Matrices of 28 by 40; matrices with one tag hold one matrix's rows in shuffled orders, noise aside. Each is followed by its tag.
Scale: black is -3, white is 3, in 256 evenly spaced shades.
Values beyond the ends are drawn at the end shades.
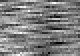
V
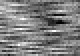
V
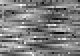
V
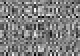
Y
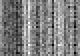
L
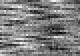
V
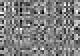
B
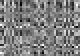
B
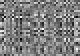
B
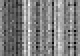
L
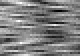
V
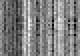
L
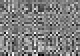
Y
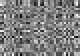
B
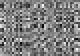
B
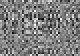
Y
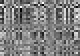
B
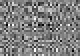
Y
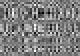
Y
